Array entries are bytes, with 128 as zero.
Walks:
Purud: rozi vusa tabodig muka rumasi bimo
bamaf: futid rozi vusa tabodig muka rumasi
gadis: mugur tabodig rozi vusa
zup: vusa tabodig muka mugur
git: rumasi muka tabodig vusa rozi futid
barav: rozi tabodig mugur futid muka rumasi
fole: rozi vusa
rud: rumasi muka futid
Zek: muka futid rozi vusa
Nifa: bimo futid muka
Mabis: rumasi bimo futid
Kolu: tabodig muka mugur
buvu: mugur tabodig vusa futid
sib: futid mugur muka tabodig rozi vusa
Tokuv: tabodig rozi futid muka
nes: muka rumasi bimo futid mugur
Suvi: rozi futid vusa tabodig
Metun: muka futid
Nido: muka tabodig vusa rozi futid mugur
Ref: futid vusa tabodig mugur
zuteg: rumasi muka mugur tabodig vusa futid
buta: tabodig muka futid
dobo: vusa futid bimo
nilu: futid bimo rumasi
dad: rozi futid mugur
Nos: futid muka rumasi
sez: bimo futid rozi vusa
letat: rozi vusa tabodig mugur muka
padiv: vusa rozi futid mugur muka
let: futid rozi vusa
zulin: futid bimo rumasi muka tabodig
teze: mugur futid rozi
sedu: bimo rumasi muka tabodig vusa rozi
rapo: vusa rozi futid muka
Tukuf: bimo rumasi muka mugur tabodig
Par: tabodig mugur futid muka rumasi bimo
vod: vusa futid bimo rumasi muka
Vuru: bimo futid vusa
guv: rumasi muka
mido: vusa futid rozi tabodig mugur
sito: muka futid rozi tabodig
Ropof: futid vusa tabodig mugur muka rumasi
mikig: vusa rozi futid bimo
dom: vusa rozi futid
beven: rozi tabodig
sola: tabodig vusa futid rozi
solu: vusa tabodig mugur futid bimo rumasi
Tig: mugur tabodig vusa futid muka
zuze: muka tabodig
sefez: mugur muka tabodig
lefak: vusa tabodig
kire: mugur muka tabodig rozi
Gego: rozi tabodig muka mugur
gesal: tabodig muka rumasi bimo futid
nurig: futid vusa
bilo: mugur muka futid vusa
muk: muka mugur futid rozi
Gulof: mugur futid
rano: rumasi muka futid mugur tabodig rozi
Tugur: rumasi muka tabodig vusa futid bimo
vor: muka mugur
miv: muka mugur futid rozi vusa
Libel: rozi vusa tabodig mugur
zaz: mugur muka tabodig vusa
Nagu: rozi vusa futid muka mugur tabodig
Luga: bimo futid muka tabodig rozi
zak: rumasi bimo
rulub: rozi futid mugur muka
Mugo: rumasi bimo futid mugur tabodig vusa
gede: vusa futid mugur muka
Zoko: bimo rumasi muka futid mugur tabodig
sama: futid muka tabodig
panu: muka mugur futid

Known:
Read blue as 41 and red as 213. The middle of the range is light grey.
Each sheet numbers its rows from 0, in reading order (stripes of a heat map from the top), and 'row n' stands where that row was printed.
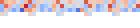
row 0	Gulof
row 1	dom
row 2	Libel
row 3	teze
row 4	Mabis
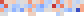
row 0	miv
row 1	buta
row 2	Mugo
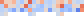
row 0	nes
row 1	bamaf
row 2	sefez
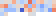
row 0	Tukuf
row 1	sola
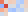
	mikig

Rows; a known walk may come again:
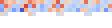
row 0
Gulof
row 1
muk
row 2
sez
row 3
barav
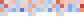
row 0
bilo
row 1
Tugur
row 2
dad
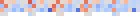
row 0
miv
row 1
buvu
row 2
Nagu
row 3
Zek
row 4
bamaf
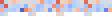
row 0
gadis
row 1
zulin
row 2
rapo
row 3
sib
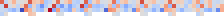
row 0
Ref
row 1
Metun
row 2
rud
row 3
Suvi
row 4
sola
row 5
Nido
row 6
mikig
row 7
Mugo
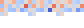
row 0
gesal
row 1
solu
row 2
Par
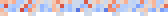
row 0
Nifa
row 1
dom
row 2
letat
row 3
mido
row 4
sedu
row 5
Mabis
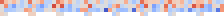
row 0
kire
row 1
buta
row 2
Gego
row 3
zaz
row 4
Tukuf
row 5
teze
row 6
nes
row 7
sefez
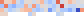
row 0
Luga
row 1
Purud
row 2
Libel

